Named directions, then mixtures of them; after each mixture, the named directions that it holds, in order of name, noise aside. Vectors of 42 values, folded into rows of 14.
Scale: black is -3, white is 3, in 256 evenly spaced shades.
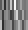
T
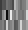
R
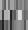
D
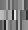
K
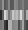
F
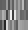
K, R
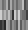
D, K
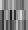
D, K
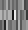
K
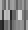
D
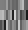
K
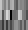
D, R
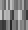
D, K
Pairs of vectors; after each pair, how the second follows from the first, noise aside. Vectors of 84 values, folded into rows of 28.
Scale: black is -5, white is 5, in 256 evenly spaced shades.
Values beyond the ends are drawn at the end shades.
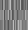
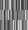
scaled up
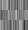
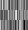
scaled up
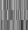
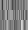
negated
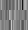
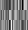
scaled up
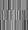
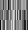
scaled up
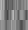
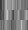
negated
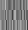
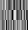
scaled up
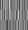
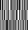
scaled up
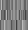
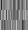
negated
